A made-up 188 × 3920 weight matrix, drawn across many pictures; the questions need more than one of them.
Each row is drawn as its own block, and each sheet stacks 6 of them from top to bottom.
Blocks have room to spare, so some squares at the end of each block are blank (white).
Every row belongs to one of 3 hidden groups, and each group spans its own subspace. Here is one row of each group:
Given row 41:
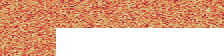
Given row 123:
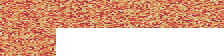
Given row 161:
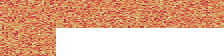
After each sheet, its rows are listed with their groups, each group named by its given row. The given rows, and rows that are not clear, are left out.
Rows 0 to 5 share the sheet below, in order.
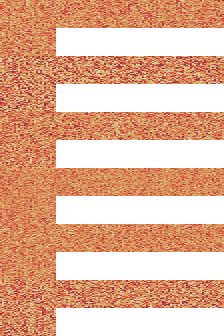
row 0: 123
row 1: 161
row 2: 123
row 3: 41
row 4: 41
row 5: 41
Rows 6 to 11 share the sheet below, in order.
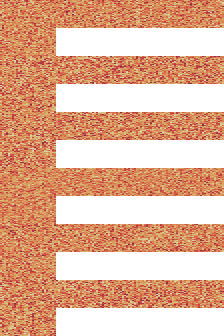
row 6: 161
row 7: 123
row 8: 41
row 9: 41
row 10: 123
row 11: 41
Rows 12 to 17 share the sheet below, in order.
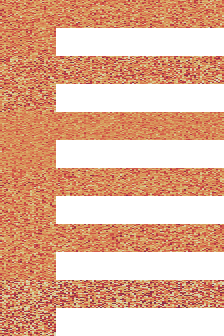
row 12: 41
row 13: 41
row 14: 123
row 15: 41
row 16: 123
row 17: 123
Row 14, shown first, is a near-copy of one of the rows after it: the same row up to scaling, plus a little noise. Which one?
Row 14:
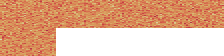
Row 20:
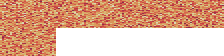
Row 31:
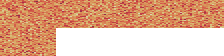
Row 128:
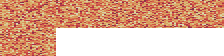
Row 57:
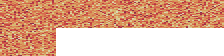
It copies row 20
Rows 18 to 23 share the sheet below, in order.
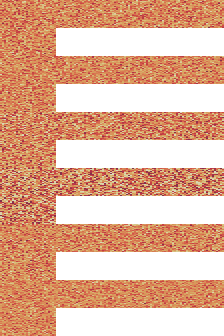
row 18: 123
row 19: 123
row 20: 123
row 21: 123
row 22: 41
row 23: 41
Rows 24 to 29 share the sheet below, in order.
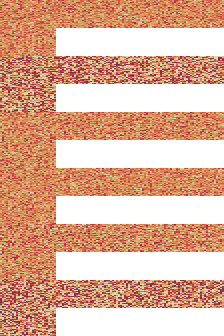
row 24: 41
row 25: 123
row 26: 161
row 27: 123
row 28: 161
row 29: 123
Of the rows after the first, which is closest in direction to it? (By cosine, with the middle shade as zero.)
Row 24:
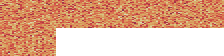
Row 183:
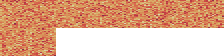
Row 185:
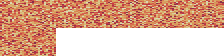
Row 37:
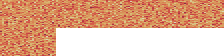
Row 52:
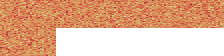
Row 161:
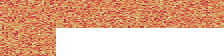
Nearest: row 37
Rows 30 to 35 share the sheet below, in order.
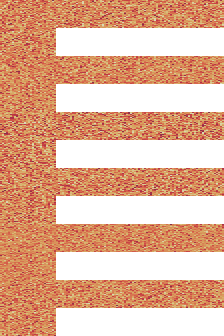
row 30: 123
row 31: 123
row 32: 41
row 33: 41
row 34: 41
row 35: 123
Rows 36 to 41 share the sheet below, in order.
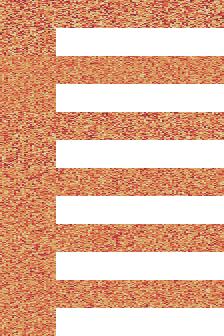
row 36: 41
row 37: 41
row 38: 41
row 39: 123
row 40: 123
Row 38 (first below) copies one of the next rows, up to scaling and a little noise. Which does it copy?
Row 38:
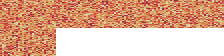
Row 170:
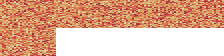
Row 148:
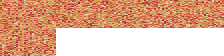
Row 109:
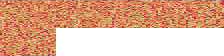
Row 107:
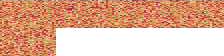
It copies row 148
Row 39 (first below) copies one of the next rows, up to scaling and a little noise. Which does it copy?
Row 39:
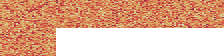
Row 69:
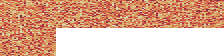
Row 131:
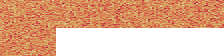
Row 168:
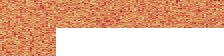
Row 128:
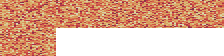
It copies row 128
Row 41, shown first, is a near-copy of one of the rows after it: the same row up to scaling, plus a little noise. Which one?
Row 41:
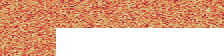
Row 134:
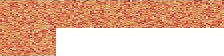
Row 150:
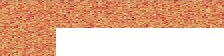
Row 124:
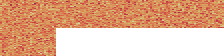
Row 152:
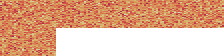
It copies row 150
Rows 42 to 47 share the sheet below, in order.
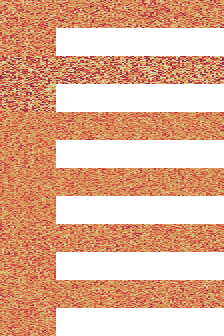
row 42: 123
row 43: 123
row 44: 41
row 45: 41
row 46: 161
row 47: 41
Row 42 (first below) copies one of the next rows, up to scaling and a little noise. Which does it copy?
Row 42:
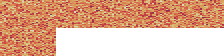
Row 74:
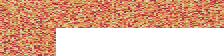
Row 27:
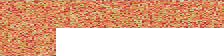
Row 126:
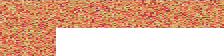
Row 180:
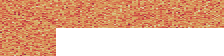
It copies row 126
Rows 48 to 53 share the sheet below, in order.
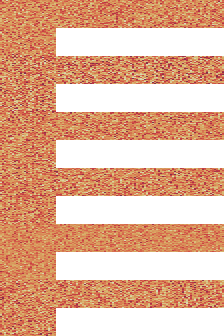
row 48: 123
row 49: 41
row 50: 123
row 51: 123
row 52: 161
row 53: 41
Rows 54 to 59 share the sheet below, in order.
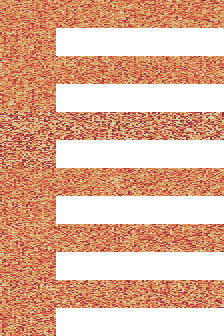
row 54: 123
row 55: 41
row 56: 41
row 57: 123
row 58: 123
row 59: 41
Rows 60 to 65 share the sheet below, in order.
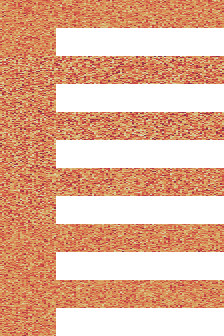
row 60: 123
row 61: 123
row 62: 41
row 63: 123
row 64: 161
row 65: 123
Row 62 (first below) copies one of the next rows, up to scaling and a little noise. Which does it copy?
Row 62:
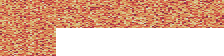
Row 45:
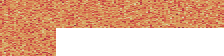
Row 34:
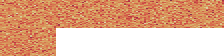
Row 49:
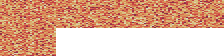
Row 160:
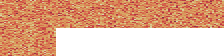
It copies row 49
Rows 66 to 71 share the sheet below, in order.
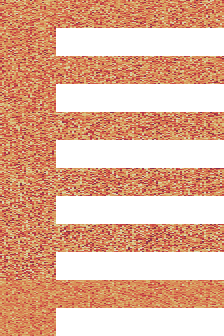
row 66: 41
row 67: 161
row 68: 123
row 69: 123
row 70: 123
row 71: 123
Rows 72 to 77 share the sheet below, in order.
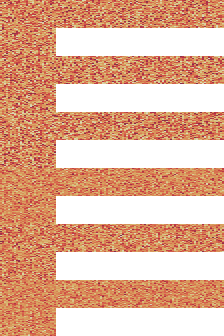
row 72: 161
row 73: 123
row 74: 123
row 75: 41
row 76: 41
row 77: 41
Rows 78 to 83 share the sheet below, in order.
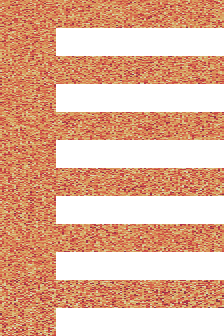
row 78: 123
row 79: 161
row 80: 123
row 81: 41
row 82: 123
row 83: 41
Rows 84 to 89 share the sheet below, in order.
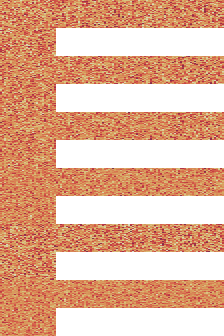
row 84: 123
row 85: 41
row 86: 41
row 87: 123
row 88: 41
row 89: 161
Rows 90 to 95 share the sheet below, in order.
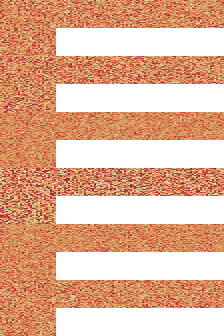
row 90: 161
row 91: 161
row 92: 123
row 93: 161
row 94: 123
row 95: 123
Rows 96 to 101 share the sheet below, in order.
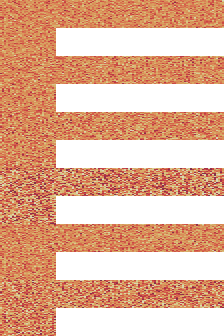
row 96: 41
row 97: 123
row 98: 161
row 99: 41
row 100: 123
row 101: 123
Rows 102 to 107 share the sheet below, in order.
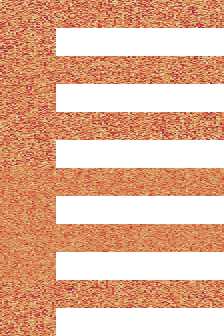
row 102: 161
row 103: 41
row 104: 41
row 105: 41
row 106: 123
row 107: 41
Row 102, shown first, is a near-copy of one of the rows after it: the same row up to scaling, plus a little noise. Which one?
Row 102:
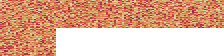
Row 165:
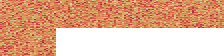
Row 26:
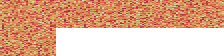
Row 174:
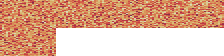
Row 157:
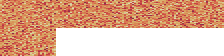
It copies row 165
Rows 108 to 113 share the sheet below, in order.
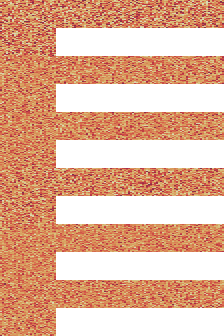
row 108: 161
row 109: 41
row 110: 123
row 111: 123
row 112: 41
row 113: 41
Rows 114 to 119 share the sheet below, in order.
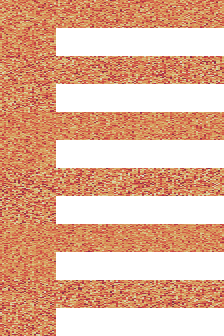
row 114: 123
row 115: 41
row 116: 123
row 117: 123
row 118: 41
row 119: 123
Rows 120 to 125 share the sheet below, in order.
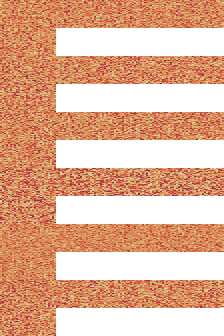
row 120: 161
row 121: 123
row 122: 161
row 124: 41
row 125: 123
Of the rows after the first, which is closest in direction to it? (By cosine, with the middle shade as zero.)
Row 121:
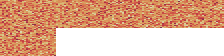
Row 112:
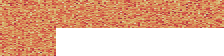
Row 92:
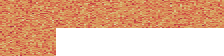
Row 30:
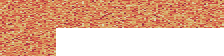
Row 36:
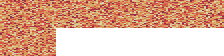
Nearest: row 30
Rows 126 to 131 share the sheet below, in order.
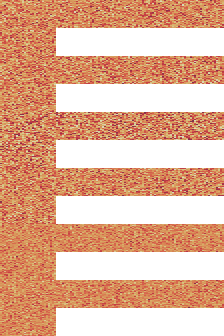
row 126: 123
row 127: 41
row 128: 123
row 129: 41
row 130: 161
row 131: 123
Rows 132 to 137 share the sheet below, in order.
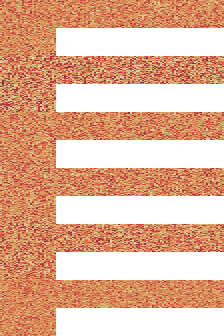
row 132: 123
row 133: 161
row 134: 41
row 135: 41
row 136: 161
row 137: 123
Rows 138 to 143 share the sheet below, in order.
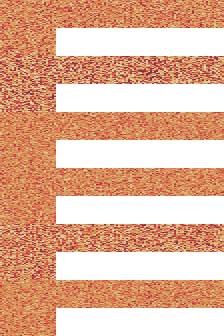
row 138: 161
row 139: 123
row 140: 123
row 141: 161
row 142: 123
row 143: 123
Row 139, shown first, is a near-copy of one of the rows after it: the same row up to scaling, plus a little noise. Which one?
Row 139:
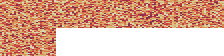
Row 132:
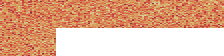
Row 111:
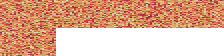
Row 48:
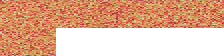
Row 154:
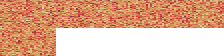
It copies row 111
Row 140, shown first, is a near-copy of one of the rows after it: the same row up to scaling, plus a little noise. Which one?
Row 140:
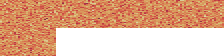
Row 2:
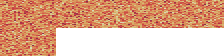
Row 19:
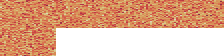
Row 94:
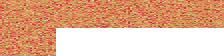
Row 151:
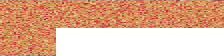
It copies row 151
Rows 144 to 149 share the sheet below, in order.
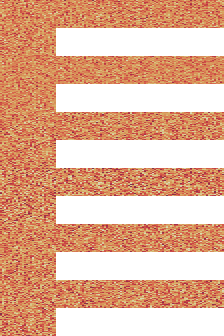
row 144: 161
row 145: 161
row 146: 41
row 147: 161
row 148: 41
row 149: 41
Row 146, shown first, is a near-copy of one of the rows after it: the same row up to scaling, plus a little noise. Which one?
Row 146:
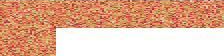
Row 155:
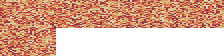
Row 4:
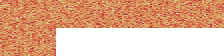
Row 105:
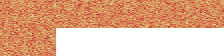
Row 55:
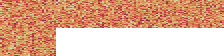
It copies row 155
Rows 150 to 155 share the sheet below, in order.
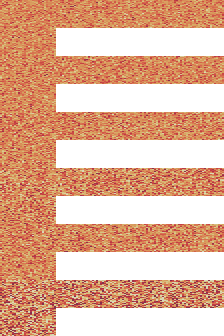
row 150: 41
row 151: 123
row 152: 41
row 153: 123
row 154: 123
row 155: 41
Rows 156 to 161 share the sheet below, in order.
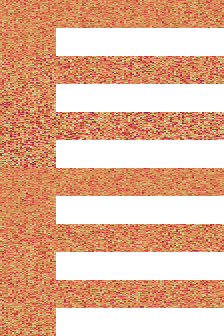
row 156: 41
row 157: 161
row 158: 123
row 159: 123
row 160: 41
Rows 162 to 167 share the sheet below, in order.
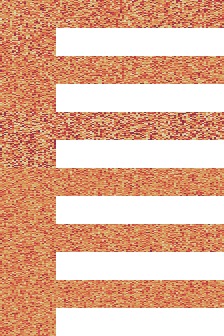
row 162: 123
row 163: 161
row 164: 41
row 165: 161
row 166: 41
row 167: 161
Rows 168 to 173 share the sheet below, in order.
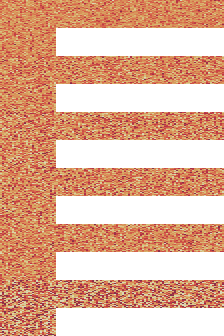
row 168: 123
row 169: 41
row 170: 41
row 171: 161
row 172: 123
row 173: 123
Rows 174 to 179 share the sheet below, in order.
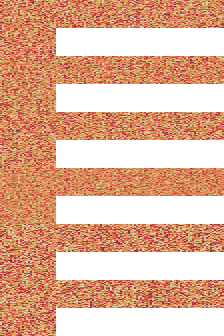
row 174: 161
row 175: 161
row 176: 41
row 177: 161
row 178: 123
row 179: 123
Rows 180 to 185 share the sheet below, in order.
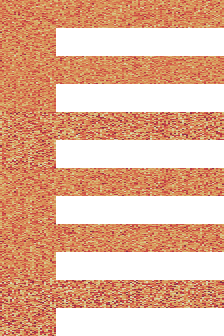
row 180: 123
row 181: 161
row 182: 41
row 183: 41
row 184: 41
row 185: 161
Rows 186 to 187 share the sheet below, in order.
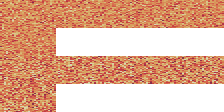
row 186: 161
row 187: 41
